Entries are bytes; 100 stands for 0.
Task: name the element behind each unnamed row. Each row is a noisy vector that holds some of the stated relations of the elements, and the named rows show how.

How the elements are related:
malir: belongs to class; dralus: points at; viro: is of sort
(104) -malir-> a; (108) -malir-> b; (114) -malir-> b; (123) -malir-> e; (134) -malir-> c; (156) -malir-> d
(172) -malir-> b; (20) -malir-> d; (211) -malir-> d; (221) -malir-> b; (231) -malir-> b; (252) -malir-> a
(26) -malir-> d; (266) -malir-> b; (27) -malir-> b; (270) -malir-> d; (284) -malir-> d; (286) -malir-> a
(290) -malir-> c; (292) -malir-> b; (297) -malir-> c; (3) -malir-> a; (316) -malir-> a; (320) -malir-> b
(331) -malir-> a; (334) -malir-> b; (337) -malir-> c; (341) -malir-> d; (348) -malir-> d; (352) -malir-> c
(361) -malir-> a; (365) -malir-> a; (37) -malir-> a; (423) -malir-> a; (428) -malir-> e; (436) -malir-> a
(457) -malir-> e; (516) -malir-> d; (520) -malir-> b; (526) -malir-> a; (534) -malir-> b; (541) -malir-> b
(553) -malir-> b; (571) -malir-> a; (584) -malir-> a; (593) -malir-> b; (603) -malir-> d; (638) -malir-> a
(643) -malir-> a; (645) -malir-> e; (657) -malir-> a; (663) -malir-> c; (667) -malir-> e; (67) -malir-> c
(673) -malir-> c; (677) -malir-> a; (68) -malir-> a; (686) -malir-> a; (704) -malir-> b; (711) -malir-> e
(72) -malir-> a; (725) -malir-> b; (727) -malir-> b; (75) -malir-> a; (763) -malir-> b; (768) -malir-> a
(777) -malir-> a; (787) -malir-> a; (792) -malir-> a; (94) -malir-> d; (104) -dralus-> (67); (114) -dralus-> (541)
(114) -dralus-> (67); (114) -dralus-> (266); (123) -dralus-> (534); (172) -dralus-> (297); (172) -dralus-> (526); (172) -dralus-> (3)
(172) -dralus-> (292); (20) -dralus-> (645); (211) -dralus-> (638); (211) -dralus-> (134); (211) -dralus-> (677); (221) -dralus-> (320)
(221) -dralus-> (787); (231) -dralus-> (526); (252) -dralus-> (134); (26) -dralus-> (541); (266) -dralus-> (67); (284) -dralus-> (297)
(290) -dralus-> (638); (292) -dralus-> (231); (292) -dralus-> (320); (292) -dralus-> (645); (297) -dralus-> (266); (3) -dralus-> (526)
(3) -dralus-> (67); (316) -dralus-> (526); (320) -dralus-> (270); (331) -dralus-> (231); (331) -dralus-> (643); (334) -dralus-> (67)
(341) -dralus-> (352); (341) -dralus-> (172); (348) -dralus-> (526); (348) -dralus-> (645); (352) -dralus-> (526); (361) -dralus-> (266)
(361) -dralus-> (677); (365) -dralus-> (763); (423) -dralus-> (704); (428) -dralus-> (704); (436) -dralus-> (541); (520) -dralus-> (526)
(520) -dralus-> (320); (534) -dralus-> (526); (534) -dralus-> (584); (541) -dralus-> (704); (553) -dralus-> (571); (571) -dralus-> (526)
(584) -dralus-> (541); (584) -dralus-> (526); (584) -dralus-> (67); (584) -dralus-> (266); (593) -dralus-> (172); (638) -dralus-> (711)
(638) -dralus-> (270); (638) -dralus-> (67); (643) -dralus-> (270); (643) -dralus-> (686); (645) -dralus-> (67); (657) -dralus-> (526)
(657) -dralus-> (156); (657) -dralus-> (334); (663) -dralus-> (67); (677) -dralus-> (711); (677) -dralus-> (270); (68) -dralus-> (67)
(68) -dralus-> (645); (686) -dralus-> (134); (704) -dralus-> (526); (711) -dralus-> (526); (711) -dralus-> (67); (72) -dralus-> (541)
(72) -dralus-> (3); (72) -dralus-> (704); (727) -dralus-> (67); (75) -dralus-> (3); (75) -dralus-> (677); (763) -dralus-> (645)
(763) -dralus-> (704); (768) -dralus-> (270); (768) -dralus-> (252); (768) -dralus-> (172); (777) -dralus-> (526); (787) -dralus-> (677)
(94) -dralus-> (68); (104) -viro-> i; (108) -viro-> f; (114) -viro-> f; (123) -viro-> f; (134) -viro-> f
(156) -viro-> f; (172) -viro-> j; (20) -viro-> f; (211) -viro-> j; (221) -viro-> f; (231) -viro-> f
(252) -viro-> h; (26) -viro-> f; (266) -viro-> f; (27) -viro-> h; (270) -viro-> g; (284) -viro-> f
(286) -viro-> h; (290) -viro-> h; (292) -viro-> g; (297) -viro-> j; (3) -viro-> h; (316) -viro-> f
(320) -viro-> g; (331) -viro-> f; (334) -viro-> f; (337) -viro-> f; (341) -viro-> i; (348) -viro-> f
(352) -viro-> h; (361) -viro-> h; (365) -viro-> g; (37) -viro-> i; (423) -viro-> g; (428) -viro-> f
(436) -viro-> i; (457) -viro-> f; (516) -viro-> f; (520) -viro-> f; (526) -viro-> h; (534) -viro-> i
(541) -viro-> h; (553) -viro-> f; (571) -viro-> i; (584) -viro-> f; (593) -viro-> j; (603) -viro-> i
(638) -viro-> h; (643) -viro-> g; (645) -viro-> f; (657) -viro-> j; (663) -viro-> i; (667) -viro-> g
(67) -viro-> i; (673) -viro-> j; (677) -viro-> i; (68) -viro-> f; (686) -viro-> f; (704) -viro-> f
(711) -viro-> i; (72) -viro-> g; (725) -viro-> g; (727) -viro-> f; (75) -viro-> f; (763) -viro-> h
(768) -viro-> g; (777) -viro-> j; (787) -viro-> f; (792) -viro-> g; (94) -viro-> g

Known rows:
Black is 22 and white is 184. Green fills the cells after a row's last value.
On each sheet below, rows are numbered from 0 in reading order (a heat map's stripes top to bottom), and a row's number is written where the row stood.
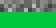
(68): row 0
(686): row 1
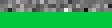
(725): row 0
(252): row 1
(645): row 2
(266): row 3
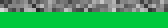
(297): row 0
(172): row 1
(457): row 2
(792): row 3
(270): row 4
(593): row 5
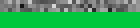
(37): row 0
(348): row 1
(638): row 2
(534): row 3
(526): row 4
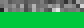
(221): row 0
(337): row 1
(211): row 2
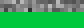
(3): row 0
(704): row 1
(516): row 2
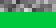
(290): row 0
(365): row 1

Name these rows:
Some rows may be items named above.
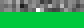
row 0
(436)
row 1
(428)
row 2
(686)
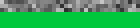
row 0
(26)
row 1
(331)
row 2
(172)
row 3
(643)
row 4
(763)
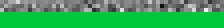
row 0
(768)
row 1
(316)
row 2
(331)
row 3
(593)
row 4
(584)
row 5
(104)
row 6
(352)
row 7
(645)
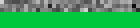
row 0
(20)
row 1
(571)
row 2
(68)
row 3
(667)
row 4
(677)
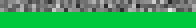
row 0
(320)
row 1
(134)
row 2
(341)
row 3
(571)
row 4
(27)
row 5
(638)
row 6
(673)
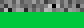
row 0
(534)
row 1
(541)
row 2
(603)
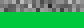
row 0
(286)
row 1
(603)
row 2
(361)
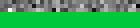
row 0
(645)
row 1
(711)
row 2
(94)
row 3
(292)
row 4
(541)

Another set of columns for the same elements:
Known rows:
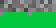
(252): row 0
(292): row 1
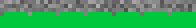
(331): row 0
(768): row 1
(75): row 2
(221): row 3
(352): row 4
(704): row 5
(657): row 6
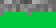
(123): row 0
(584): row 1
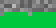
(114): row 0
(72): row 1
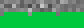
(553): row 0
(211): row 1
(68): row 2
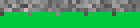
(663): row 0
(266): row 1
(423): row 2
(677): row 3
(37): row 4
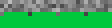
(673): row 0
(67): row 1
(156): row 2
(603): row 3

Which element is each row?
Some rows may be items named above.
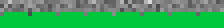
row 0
(673)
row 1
(37)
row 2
(704)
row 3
(428)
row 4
(667)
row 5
(337)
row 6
(704)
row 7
(645)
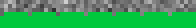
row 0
(711)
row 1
(526)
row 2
(134)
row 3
(27)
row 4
(3)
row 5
(428)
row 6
(320)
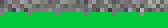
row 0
(763)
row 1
(316)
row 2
(316)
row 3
(286)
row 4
(3)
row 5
(270)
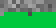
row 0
(320)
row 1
(37)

